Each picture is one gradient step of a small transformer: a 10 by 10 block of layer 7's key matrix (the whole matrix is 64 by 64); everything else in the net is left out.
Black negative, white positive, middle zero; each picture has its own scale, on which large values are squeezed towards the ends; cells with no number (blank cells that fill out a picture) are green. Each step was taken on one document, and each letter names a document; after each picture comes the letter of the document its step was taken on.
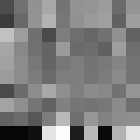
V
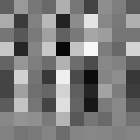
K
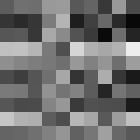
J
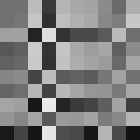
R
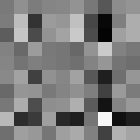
J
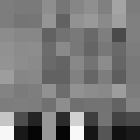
V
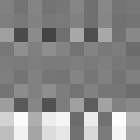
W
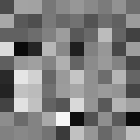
K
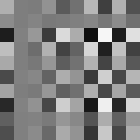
R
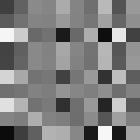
R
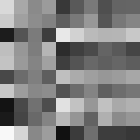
R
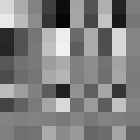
V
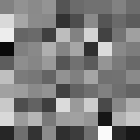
R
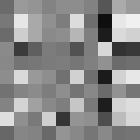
J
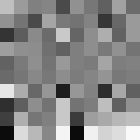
V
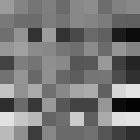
W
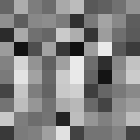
K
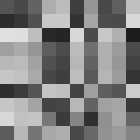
V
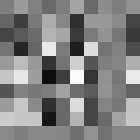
K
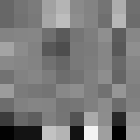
V
